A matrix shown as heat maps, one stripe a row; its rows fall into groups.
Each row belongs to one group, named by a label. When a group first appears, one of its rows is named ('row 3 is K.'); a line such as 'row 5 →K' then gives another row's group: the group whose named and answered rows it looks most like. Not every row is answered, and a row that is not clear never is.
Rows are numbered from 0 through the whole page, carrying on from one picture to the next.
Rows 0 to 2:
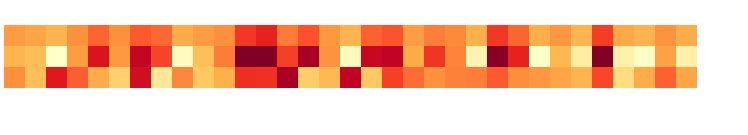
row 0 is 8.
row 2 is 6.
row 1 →8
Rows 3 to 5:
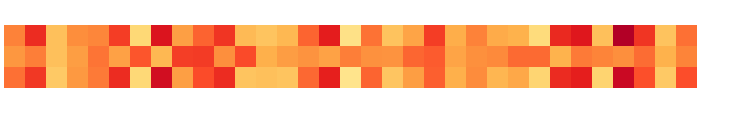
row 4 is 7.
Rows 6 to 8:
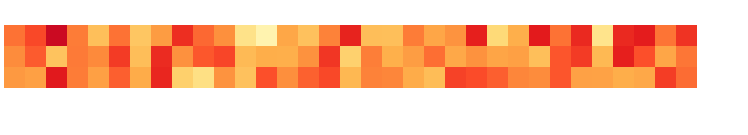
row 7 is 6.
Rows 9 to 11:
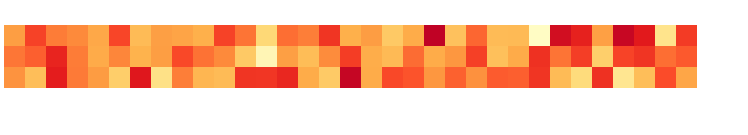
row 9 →6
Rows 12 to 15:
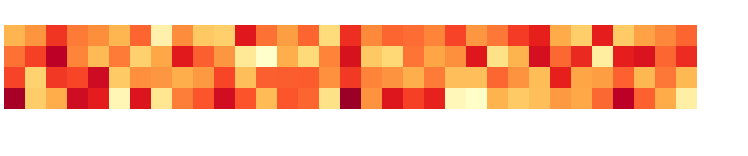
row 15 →7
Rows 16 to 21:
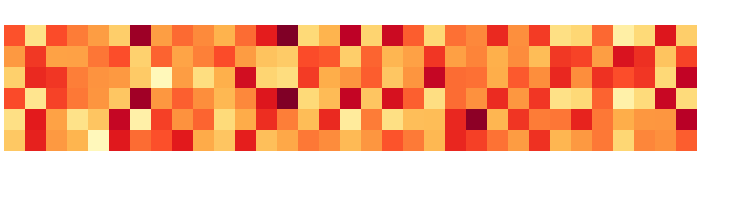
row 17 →6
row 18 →6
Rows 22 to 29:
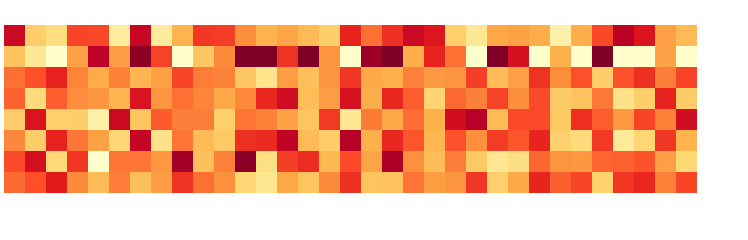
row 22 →7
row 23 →8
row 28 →7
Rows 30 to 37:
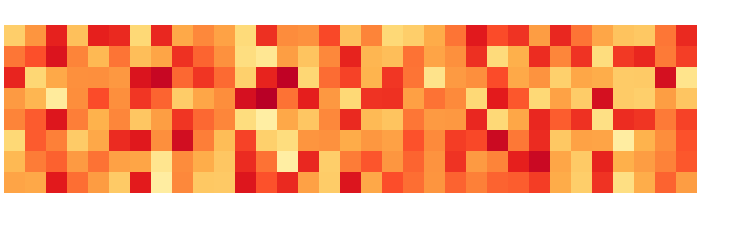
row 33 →8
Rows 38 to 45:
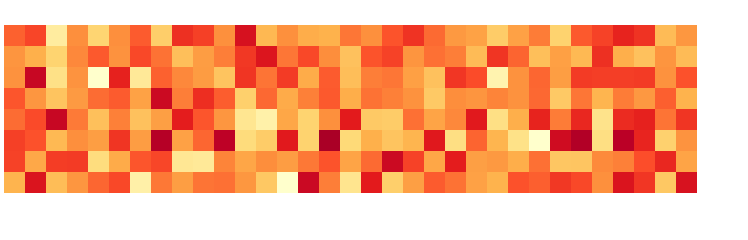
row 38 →7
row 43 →6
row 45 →6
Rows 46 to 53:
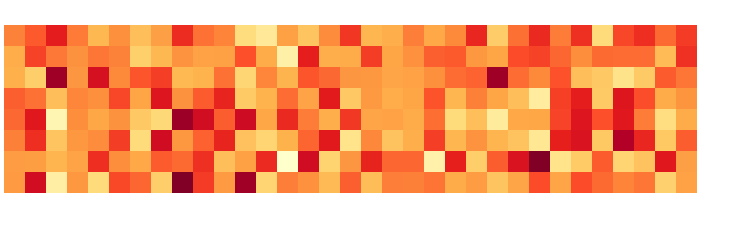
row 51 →6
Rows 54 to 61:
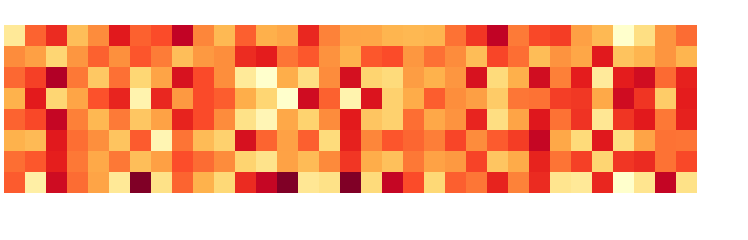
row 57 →6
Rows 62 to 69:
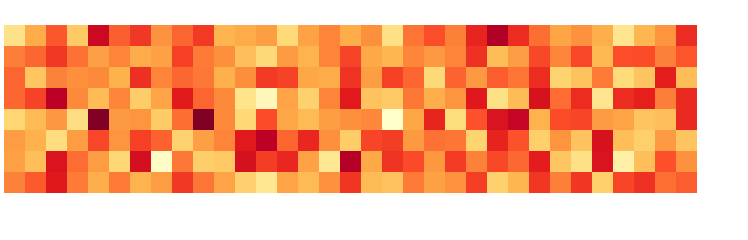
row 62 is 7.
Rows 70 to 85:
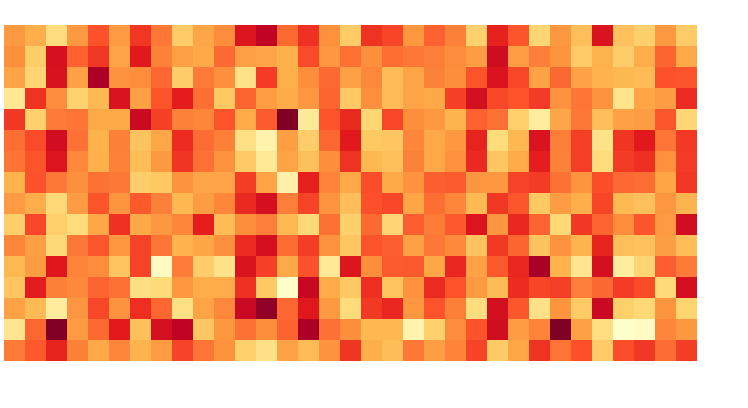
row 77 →6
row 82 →6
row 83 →8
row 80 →8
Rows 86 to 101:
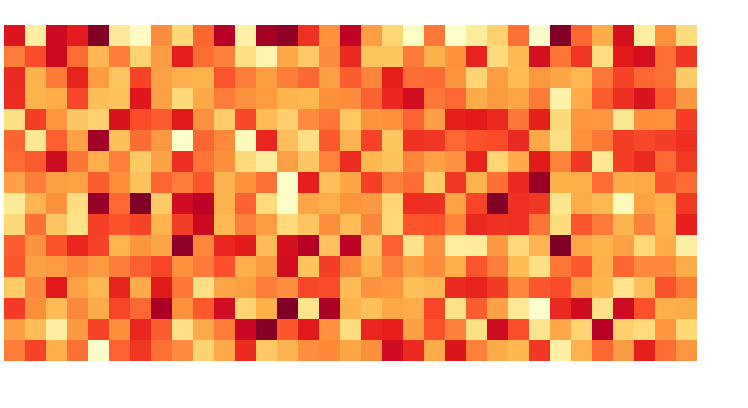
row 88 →7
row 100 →8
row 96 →7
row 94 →7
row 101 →7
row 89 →7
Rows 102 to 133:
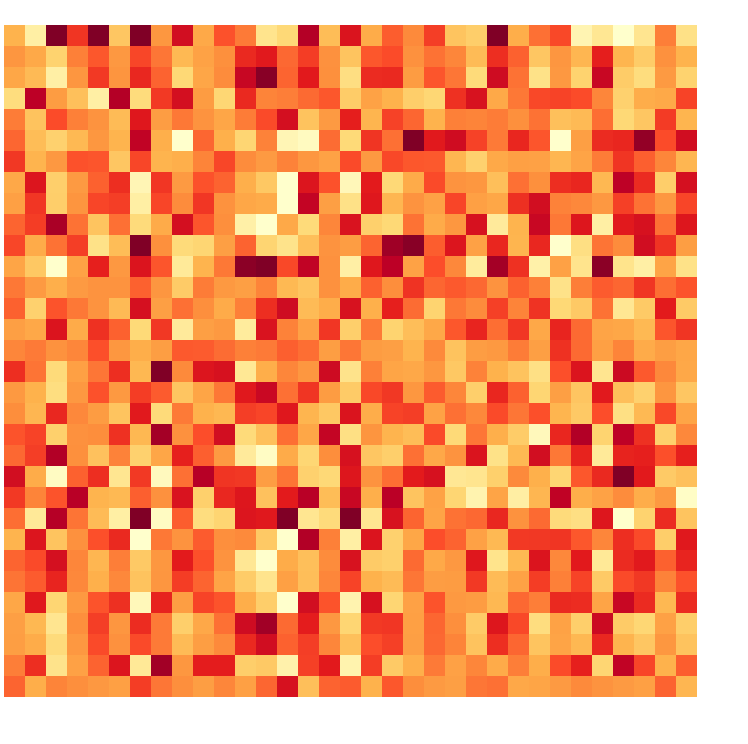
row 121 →6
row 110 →6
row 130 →8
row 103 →8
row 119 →8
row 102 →7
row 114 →7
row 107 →7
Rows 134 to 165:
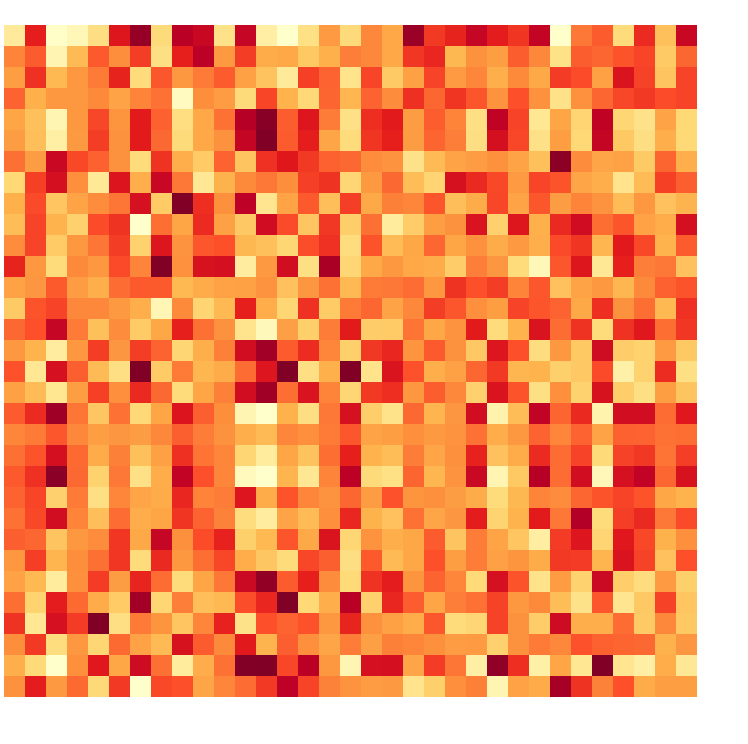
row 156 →7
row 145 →6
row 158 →6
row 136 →6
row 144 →6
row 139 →8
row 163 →7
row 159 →6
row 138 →8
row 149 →8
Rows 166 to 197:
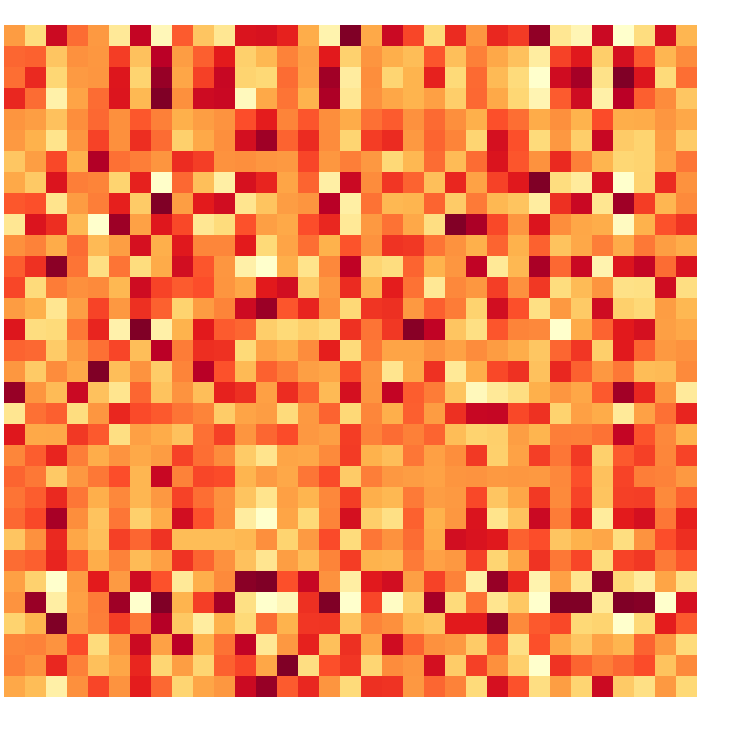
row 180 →7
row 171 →8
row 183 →7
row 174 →6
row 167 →6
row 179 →8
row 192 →8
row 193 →6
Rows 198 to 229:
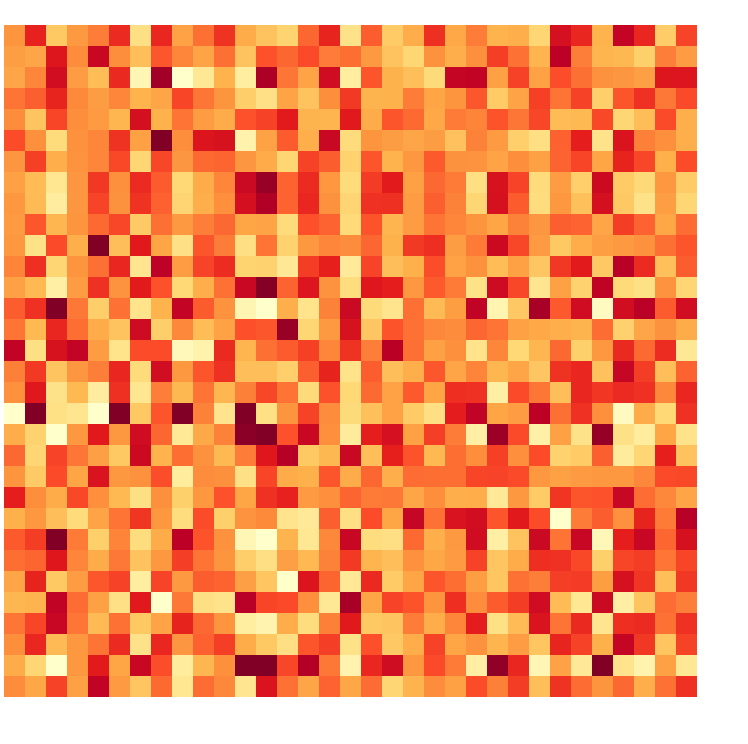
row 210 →8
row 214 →6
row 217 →8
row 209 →6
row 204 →6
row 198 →6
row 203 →6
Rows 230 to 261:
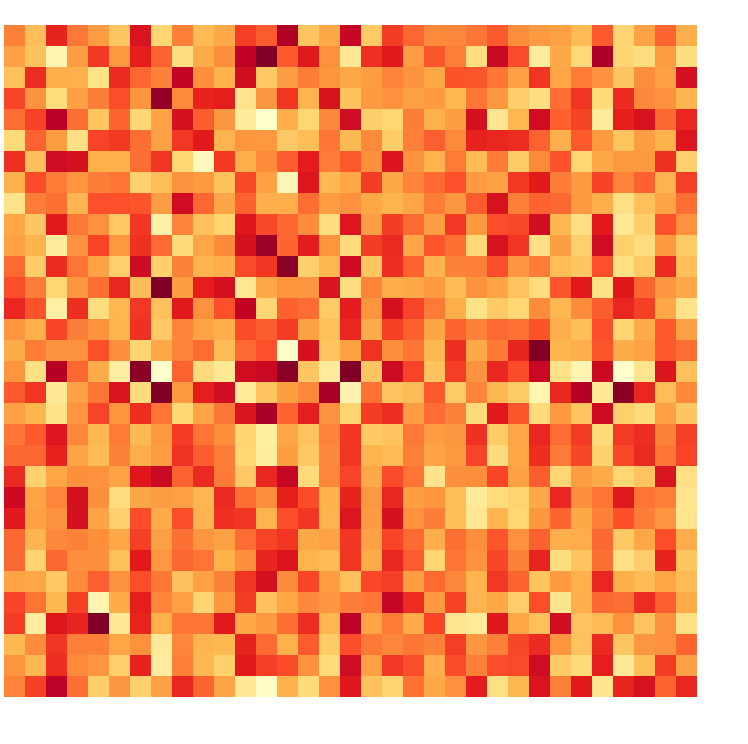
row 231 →8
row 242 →6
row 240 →8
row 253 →7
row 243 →7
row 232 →7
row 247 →6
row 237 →6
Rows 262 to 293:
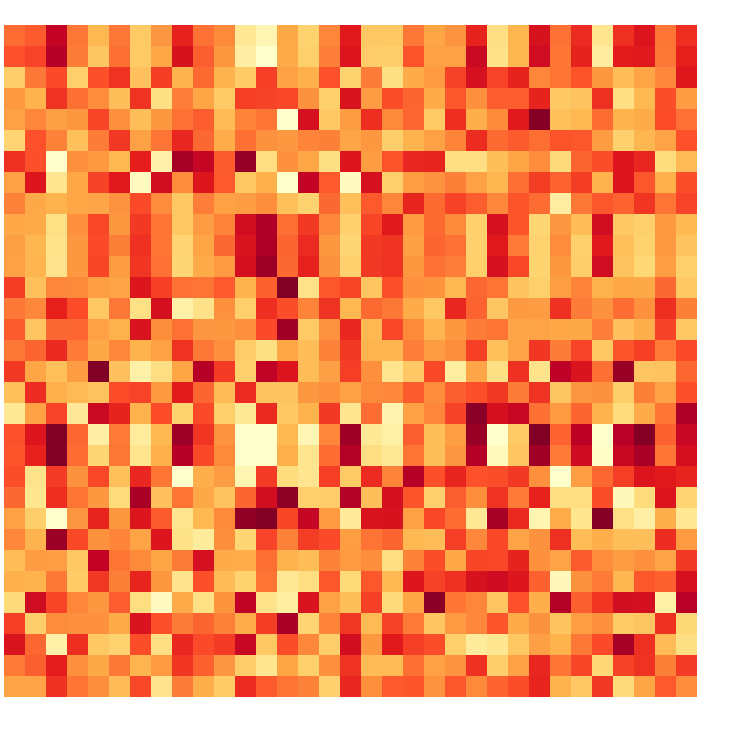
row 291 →7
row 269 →6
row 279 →7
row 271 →8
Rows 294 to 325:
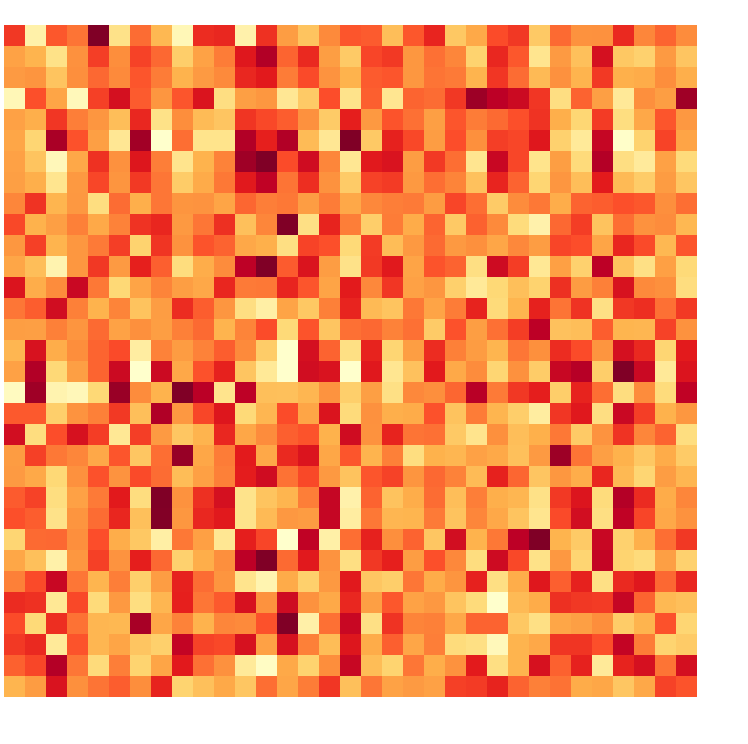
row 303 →6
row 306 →7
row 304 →6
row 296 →8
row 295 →8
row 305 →8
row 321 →7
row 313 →7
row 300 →8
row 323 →7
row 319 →8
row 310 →6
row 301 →8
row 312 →6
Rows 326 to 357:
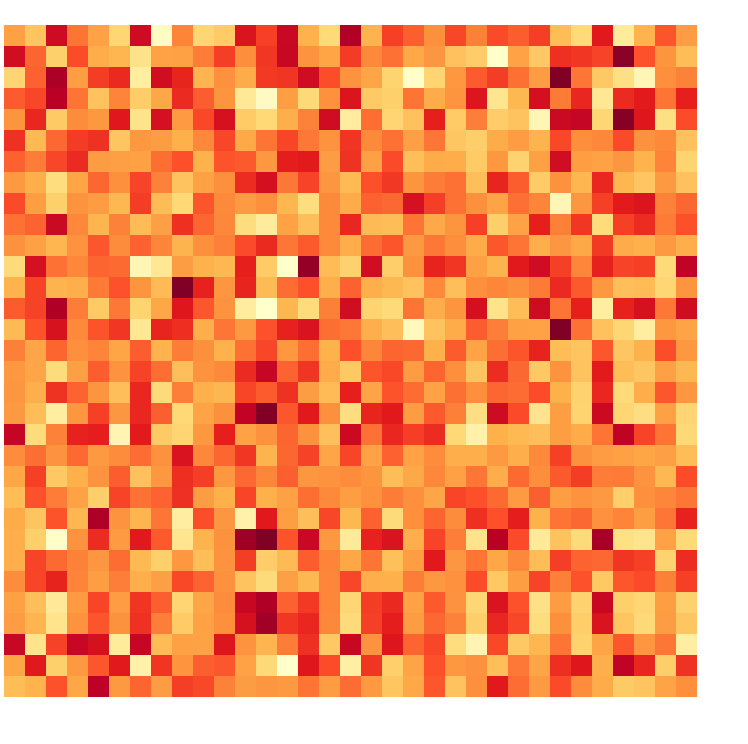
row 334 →7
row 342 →8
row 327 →7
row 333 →8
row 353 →8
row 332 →7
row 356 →6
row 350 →8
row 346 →7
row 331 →7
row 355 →7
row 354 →8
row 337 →6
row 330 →6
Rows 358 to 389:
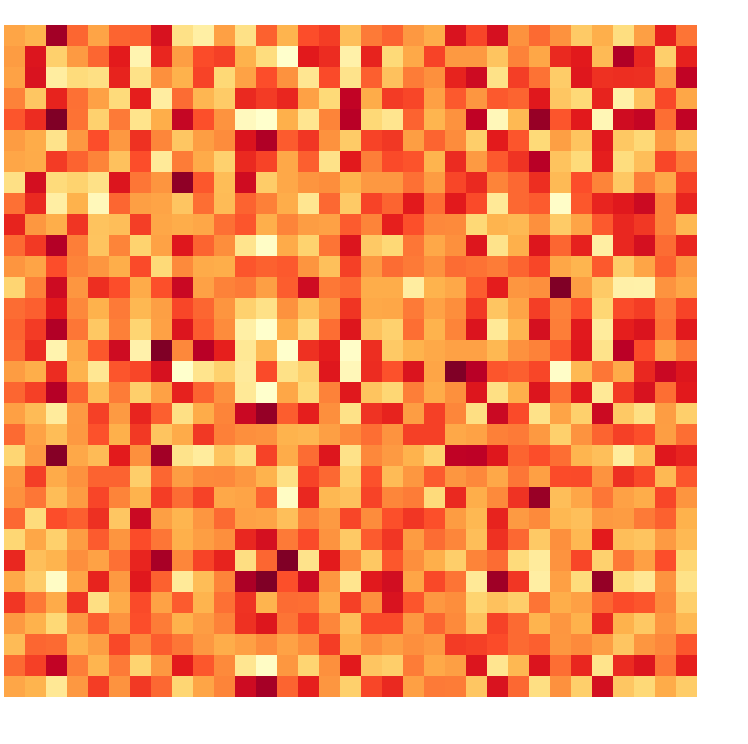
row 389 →8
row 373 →6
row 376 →8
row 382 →8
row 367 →7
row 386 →8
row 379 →6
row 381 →7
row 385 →7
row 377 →7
